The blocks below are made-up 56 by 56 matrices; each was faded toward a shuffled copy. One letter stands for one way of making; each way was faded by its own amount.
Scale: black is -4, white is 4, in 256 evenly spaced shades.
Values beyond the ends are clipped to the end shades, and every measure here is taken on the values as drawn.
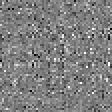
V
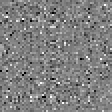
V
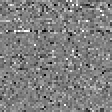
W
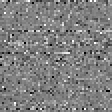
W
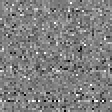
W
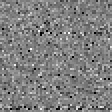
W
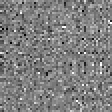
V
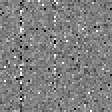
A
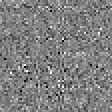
V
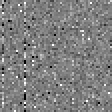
A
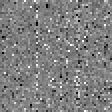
A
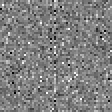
A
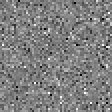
V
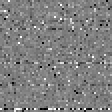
W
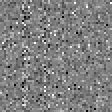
A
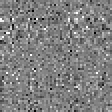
V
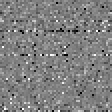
W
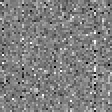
A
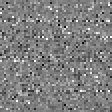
W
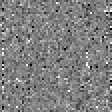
A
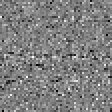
W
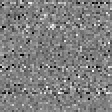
W
